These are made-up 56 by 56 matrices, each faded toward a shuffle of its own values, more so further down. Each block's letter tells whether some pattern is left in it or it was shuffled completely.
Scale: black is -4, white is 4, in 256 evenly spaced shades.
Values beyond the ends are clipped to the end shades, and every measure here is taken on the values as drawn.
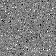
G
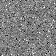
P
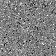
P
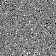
G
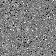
P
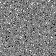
G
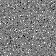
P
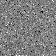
P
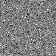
G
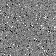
G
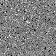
G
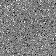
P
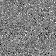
P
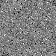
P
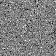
G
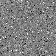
P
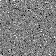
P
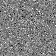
G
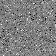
P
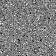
P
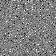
P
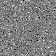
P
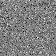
G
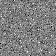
G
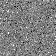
G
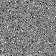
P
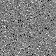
G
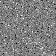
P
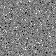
G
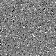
G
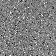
G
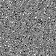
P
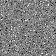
G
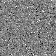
G
